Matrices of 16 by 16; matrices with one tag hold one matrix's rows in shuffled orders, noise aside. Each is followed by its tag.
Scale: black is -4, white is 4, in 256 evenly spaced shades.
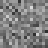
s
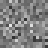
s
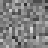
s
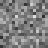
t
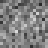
t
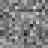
t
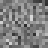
s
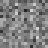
t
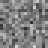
t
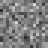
t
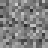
t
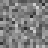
t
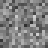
t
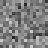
s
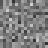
s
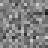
s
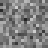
t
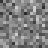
t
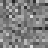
s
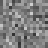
s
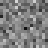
t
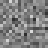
s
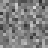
t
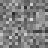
s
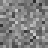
t
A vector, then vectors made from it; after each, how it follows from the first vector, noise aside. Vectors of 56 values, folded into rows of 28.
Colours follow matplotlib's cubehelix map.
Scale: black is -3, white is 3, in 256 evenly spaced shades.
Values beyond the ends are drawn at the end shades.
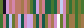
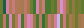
shrunk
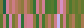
shrunk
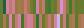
shrunk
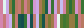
sign-scrambled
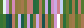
sign-scrambled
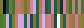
sign-scrambled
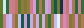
sign-scrambled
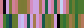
sign-scrambled
